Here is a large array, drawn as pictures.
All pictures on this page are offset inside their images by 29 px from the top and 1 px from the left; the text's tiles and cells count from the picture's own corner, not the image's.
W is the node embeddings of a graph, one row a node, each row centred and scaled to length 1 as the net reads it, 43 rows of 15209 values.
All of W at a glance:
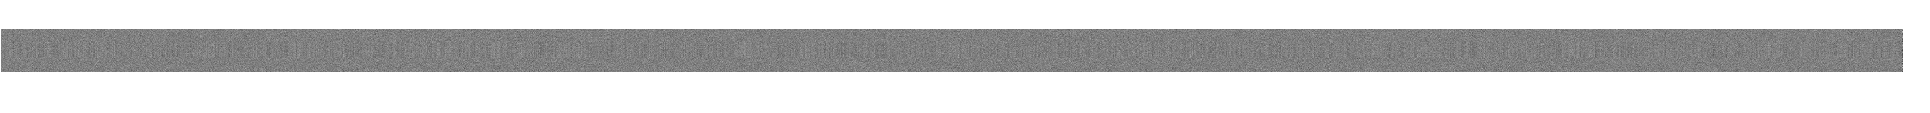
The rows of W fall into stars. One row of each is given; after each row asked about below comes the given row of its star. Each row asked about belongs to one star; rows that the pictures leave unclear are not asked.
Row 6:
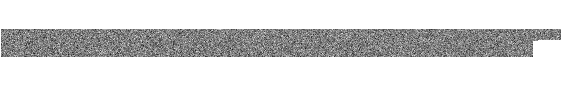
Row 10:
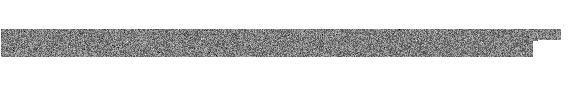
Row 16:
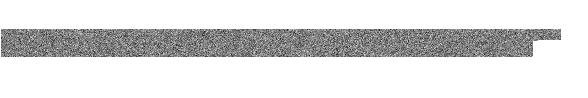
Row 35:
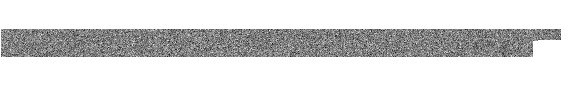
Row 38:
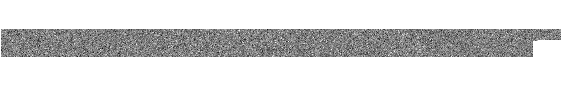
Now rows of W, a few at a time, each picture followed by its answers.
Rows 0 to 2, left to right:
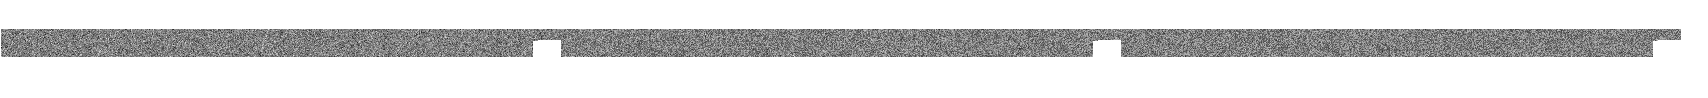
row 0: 6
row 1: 35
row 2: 38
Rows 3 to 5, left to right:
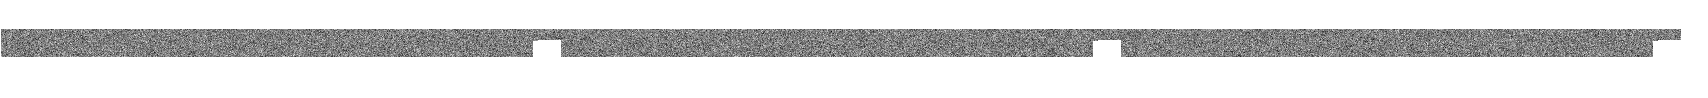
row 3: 6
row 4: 16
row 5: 35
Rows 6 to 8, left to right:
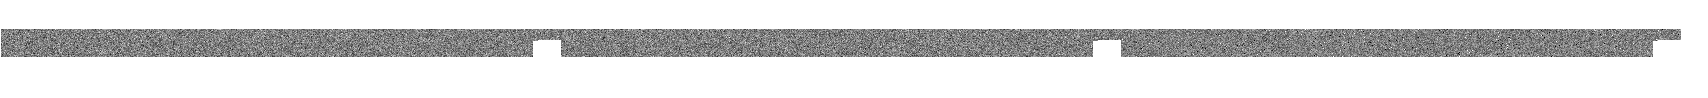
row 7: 6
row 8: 38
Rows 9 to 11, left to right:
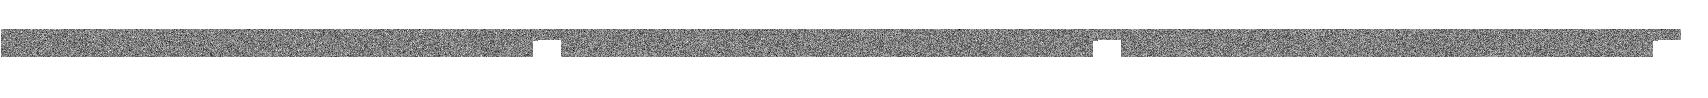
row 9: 35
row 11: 10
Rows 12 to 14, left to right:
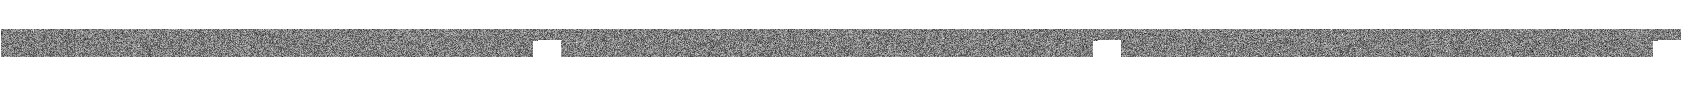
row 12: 6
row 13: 6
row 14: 16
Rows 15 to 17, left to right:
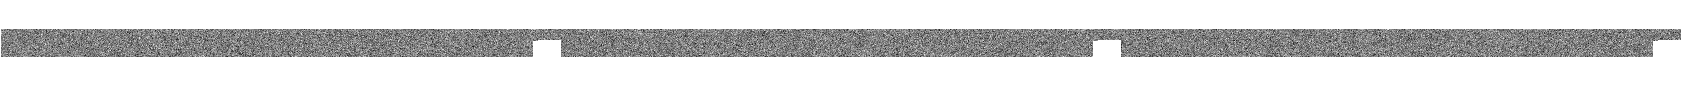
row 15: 35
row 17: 6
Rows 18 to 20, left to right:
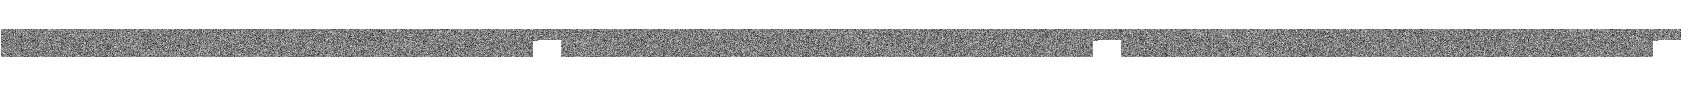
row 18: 16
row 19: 35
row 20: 16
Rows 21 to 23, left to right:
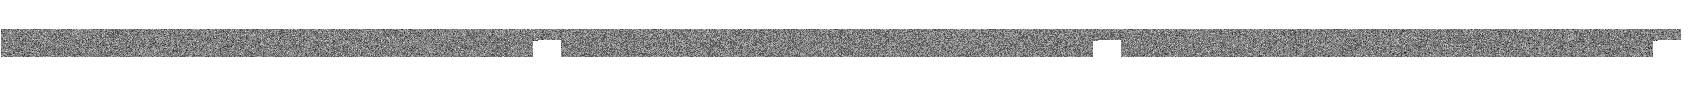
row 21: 16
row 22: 6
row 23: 16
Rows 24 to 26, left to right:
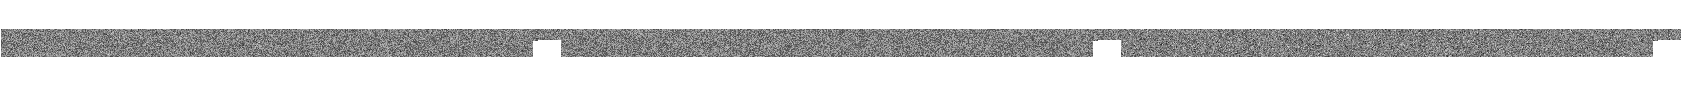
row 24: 10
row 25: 16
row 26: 16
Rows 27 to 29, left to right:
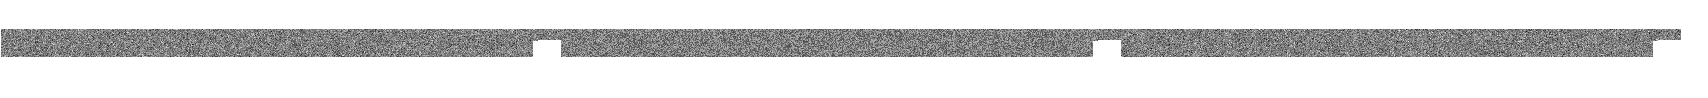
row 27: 16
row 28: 35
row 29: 38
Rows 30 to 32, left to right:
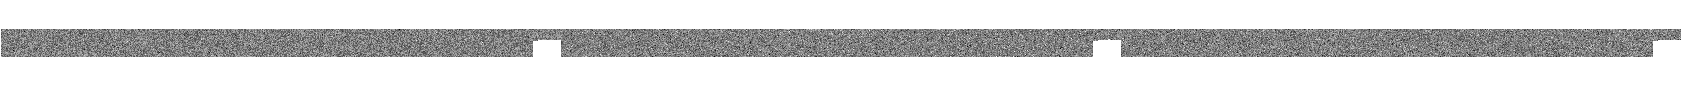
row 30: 10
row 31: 10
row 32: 35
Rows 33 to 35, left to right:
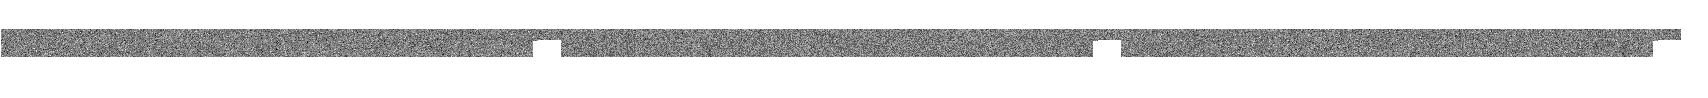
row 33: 38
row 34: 6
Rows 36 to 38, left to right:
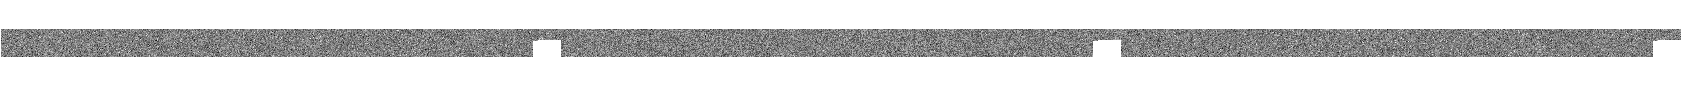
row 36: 38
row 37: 10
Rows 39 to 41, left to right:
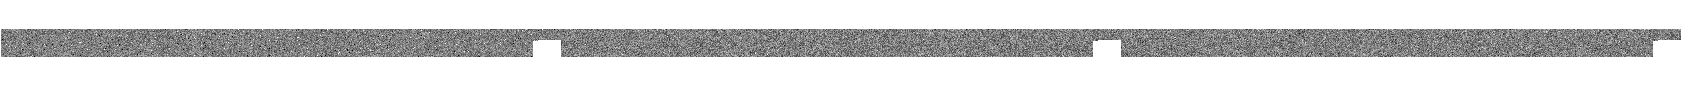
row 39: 38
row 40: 6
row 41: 6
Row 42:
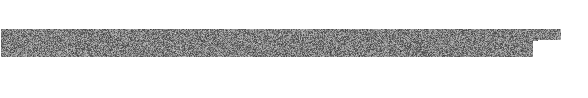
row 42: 10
